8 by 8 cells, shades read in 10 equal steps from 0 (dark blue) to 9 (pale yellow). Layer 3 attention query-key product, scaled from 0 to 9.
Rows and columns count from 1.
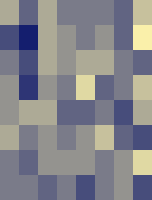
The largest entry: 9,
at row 2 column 8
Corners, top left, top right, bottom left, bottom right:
6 7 4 2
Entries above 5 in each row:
3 2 3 2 3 2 1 0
